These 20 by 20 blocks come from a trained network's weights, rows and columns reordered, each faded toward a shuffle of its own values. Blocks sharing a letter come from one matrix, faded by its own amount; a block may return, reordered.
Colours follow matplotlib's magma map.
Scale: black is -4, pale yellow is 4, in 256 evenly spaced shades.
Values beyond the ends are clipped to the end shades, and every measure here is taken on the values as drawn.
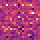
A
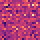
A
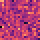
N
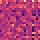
A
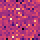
N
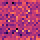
A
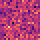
N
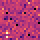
N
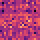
A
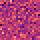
N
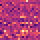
A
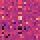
A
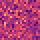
N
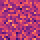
N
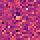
N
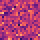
N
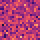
N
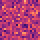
N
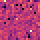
N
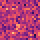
N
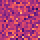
N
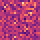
N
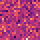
N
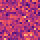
N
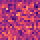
N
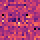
A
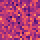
N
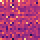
A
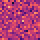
N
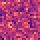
N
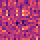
A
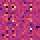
A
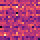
A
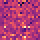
A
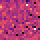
N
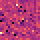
N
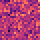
N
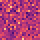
N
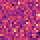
N
